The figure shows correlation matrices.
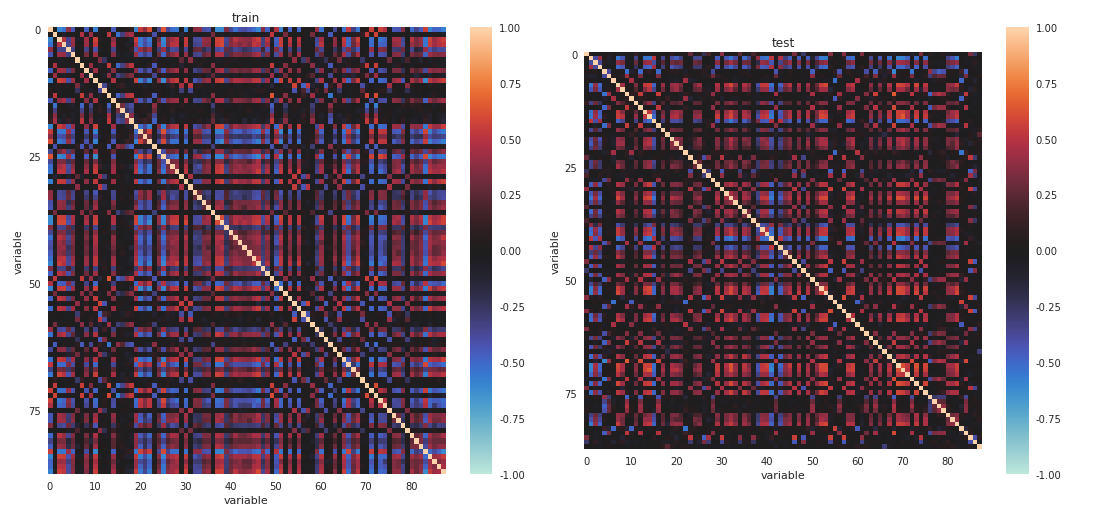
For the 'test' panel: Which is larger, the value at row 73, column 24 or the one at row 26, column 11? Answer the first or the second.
the first
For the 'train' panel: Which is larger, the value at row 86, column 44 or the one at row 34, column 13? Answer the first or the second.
the first
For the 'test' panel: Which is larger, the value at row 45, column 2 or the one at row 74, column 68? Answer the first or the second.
the first
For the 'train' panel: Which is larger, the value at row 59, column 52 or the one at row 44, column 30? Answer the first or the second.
the second
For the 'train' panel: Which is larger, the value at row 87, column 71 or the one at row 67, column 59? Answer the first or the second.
the second
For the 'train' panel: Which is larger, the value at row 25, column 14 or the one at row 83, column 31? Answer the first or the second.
the second
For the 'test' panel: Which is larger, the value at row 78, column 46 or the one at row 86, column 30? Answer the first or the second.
the first
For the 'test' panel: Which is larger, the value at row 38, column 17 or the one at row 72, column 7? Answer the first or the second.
the second
